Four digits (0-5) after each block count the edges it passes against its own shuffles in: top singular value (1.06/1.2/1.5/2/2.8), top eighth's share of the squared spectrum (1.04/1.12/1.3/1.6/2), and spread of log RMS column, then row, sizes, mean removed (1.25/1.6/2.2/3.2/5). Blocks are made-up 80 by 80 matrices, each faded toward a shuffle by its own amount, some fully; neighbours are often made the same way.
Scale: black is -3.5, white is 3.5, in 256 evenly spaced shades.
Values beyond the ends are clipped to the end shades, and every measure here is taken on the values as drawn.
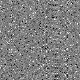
3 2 1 0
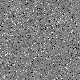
1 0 0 0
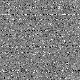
2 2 0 3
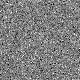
0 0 0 0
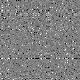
4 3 1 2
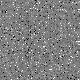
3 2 0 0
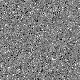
2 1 0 0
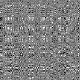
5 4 3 3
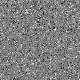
2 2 0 0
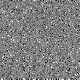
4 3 1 1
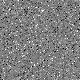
0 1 0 0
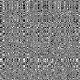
5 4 3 3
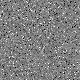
0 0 0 0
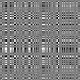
5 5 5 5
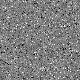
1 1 0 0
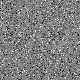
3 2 0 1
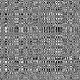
5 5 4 4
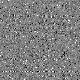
4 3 1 2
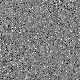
1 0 0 0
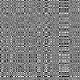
5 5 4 4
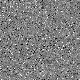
3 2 0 1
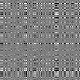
5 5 4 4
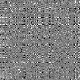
5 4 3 3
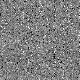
1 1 2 0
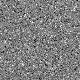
0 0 0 0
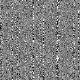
2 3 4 0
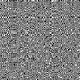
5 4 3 3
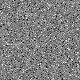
2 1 0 0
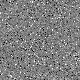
0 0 0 0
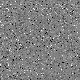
3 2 0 0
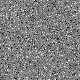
1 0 0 0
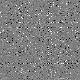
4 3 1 2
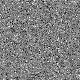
0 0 0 0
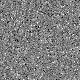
1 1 0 0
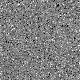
0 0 0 0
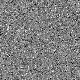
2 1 1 0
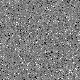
2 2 0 0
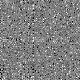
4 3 1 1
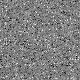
0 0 0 1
